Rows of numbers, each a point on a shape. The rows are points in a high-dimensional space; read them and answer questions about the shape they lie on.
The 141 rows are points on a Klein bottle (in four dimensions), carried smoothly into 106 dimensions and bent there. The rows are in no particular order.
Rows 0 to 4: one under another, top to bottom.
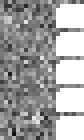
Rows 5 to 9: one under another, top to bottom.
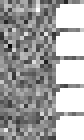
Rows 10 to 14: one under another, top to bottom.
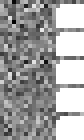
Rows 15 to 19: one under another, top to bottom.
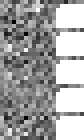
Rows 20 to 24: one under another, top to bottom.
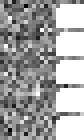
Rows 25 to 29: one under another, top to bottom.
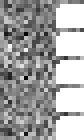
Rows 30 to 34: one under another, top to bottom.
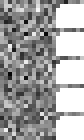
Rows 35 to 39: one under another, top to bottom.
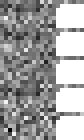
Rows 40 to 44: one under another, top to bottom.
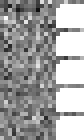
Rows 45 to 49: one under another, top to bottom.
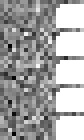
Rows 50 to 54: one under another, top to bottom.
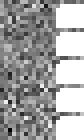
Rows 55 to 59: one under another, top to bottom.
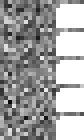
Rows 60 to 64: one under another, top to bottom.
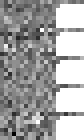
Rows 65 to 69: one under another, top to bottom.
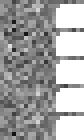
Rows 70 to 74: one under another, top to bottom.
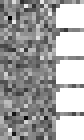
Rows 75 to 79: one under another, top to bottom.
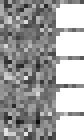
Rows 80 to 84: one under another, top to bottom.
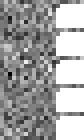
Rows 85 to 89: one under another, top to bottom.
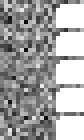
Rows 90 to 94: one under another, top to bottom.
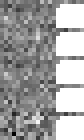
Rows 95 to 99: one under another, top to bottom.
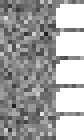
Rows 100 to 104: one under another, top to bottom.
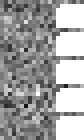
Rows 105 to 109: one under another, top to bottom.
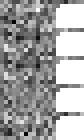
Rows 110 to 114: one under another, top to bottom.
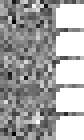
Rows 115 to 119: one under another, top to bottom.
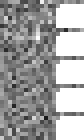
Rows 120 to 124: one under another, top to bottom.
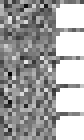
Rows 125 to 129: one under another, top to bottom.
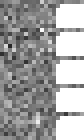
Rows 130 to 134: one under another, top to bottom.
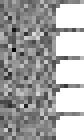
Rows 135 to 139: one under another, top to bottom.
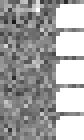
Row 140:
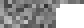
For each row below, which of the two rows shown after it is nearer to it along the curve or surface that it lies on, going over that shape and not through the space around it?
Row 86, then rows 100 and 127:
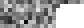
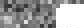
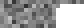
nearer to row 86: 127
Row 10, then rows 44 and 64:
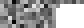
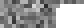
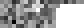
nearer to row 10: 64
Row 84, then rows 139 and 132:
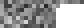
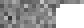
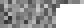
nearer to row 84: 139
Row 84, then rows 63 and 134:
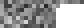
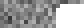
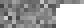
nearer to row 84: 134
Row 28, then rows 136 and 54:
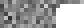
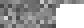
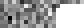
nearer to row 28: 136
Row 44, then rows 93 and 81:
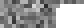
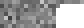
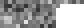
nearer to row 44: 81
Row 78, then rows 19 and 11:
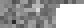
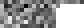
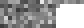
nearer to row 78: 19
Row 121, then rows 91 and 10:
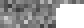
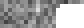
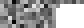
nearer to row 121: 10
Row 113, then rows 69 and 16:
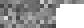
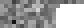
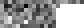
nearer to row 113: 16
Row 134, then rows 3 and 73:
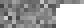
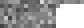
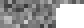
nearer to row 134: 3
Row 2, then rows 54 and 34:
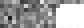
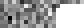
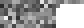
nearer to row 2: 54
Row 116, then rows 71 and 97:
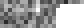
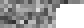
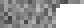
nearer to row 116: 97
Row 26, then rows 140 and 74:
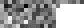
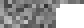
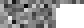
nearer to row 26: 74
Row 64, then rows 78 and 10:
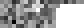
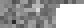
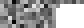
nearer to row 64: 10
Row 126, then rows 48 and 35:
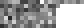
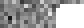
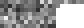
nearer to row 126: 48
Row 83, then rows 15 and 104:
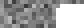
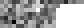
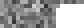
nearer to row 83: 104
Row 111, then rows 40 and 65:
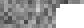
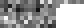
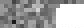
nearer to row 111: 65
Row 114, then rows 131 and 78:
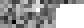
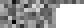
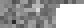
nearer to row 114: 131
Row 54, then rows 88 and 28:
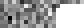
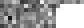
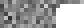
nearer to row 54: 88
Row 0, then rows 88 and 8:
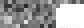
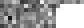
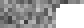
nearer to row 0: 88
